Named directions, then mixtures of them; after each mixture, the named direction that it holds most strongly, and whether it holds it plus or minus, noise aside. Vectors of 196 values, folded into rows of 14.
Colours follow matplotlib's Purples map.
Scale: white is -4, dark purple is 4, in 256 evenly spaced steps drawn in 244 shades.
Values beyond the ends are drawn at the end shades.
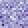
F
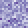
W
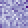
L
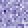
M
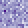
M, plus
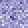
F, minus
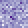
F, minus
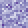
W, plus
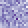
L, minus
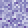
W, plus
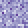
M, minus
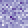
F, minus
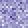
F, minus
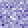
F, plus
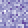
M, minus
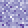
M, plus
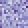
L, plus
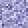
W, plus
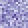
L, minus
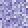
W, plus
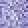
L, plus
